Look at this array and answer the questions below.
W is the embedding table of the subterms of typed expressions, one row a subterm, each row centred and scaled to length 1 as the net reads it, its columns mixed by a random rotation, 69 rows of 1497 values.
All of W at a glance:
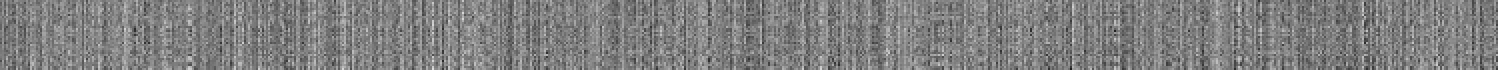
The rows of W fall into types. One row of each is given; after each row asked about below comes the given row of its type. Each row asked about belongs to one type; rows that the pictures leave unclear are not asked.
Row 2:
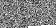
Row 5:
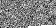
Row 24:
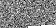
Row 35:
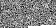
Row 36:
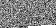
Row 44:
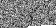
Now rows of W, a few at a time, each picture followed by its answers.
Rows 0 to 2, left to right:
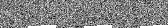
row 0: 2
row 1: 36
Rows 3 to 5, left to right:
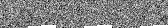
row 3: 24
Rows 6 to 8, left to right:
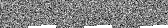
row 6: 35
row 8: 24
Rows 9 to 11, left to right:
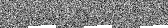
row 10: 24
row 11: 35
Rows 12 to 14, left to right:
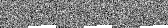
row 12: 5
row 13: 35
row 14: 5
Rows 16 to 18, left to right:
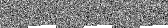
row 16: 36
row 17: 44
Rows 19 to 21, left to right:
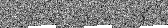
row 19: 36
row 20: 5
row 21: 44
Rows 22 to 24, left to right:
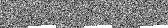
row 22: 5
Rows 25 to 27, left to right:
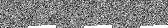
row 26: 2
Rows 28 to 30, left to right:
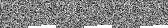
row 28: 35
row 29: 24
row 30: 35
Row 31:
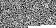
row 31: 35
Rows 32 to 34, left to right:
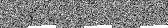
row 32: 44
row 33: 2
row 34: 44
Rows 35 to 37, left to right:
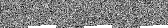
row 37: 2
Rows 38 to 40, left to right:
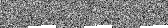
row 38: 5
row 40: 5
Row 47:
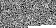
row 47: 35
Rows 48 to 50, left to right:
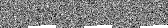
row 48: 36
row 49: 2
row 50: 36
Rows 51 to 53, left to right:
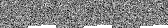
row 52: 44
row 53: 35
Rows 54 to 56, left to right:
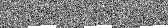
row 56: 5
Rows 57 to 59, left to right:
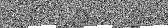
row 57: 44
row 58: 24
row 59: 36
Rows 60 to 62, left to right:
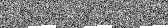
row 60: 24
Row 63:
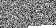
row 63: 5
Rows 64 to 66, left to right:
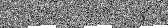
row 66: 44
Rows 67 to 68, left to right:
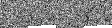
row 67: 5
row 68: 44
